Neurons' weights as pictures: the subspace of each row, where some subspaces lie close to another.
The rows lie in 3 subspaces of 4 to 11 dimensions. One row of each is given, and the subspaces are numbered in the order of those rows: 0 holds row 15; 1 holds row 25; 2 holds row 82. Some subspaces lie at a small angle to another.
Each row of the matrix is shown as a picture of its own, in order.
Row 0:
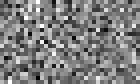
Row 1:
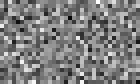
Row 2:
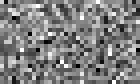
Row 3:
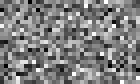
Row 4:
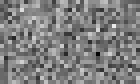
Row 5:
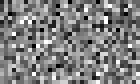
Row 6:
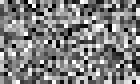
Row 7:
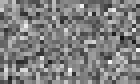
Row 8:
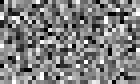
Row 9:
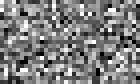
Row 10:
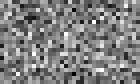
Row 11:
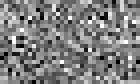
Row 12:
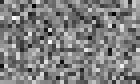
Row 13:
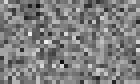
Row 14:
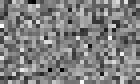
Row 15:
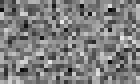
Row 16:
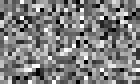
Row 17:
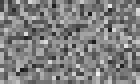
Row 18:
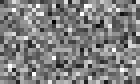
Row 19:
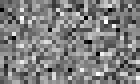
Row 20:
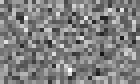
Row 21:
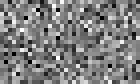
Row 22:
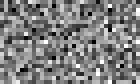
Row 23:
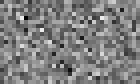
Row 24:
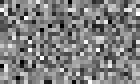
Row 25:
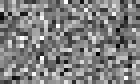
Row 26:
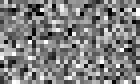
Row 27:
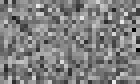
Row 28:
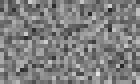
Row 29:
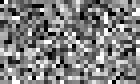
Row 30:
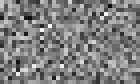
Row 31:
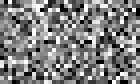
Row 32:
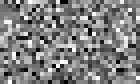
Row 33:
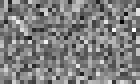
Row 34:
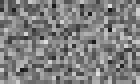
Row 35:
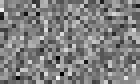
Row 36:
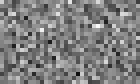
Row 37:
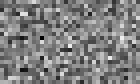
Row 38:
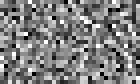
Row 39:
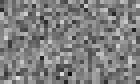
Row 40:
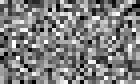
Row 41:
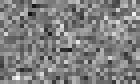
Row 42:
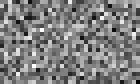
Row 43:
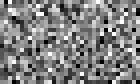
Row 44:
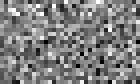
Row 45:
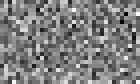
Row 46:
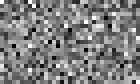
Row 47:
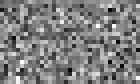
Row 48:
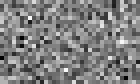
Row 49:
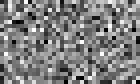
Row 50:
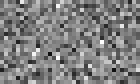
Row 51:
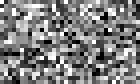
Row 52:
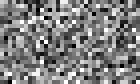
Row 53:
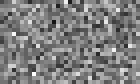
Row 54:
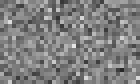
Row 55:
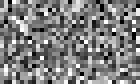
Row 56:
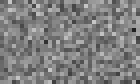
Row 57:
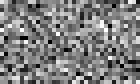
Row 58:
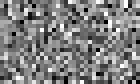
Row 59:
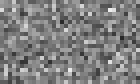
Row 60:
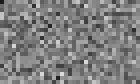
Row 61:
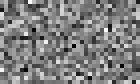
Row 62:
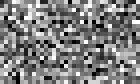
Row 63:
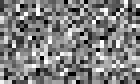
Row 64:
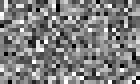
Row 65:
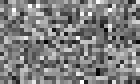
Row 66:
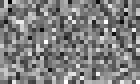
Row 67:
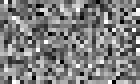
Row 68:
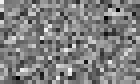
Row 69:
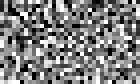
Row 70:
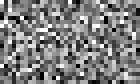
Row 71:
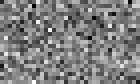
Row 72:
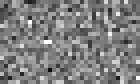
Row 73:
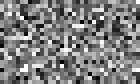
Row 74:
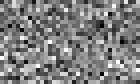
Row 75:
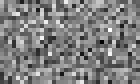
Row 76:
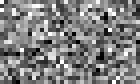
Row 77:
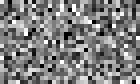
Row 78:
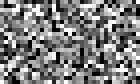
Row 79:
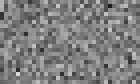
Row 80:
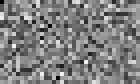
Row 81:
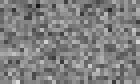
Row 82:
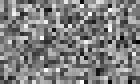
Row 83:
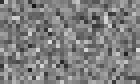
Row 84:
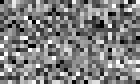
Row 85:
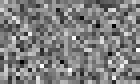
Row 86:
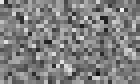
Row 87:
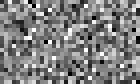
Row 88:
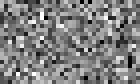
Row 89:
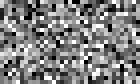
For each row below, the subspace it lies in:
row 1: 2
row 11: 1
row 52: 1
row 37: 2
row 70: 0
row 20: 2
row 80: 0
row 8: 2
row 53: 1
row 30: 0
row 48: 1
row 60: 0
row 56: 2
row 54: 1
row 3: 1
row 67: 0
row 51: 0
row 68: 2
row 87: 0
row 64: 1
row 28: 0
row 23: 2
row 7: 0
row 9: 0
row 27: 0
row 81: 0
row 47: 2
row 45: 1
